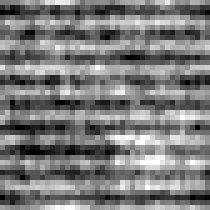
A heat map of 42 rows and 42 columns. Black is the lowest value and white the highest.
The bottom right is the ninth with the highest average. The grain runs across in streaks. Horizontal stripes repeat 9 times down the table.
